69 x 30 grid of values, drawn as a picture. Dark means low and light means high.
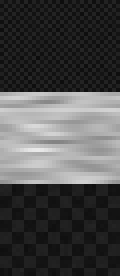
It is made of 3 by 1 panels. Panel 1,1: very low, checkered, faint in contrast. Panel 2,1: high, streaked across. Panel 3,1: very low, checkered, faint in contrast.
